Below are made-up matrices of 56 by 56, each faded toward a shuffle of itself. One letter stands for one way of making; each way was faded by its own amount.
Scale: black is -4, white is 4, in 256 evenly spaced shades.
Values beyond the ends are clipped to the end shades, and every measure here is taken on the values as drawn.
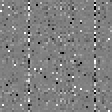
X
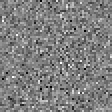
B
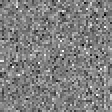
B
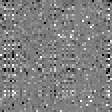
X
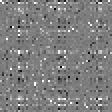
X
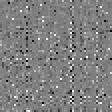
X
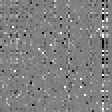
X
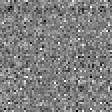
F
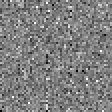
B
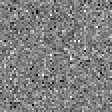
B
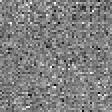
F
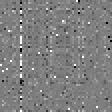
X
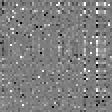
X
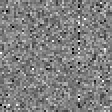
B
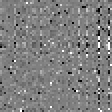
X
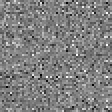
F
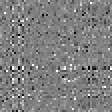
X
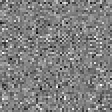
F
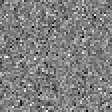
B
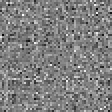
F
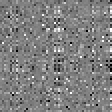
X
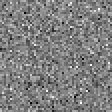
B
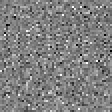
F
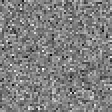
B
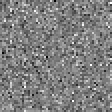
B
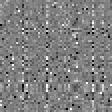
X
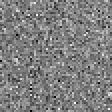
B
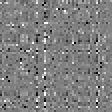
X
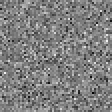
B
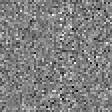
B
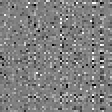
X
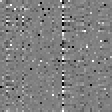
X
